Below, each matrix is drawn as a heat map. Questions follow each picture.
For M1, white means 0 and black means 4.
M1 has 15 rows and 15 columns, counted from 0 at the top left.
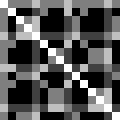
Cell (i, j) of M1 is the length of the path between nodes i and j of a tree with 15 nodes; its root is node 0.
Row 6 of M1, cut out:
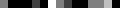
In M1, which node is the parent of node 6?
13
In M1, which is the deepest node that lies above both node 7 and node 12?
13
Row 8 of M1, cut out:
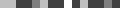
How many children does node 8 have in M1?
3
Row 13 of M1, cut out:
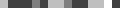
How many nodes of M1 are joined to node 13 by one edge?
5
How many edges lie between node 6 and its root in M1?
2
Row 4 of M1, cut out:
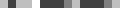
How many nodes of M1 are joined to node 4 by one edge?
5
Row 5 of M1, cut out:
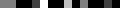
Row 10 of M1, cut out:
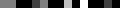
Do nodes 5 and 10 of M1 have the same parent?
yes
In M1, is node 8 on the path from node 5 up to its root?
yes
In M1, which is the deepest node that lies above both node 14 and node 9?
4
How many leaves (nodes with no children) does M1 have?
11
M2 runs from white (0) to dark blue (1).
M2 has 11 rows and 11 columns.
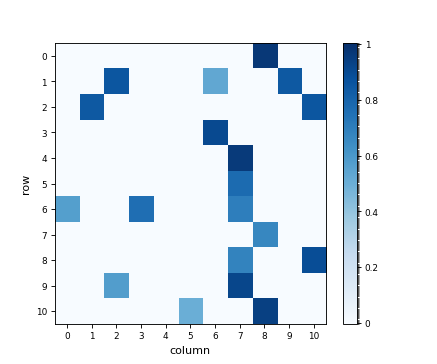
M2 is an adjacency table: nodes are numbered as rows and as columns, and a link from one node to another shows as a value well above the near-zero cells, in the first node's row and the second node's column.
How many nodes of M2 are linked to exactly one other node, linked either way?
2
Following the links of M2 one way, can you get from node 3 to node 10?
yes
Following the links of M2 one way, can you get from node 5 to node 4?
no
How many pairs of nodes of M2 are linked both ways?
4
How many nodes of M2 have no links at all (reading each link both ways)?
0
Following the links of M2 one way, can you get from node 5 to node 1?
no
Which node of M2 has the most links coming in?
node 7
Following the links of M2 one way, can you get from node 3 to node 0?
yes
